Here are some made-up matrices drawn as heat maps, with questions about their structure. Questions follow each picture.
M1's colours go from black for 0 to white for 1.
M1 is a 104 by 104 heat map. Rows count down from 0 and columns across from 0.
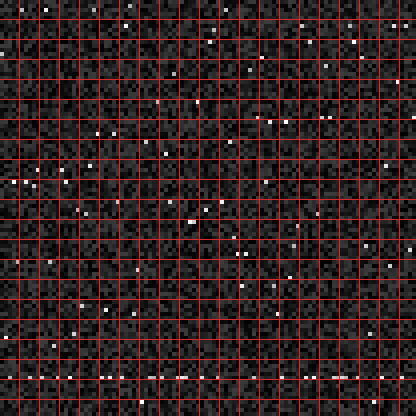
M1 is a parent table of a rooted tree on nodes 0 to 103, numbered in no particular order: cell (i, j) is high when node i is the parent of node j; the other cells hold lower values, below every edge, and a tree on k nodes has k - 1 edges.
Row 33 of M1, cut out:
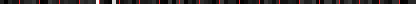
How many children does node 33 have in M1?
2
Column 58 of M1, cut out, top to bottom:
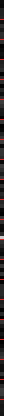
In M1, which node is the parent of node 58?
59
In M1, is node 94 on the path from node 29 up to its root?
yes
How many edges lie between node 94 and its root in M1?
0
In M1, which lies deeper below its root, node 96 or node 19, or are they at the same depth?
the same depth
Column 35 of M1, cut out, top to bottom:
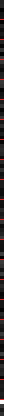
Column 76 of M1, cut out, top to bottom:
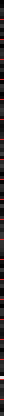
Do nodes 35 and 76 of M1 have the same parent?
no
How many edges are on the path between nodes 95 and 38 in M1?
2
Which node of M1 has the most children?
94
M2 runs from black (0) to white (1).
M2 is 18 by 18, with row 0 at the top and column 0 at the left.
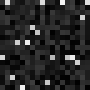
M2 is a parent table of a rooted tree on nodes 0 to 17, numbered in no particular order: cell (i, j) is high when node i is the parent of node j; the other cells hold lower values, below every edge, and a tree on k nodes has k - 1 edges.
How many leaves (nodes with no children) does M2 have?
8
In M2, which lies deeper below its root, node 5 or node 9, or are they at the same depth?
node 9
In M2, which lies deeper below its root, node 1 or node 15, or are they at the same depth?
node 15
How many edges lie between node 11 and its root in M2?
0
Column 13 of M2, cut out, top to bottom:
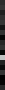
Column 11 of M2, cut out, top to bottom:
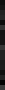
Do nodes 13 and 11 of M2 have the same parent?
no
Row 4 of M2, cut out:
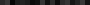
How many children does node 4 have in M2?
0
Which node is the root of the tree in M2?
11
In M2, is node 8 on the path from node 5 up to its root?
yes
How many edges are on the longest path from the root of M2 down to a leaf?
5
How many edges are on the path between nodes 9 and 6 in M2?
5
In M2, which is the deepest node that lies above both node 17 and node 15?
0
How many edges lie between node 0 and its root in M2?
1
